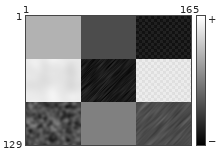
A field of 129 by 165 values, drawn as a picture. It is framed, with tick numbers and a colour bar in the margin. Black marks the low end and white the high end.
It is made of 3 by 3 panels. Panel 1,1: high, flat. Panel 1,2: low, flat. Panel 1,3: very low, checkered, faint in contrast. Panel 2,1: very high, smooth, faint in contrast. Panel 2,2: very low, slanting up to the right, faint in contrast. Panel 2,3: very high, checkered, faint in contrast. Panel 3,1: low, blotchy. Panel 3,2: middling, flat. Panel 3,3: low, slanting up to the right, faint in contrast.
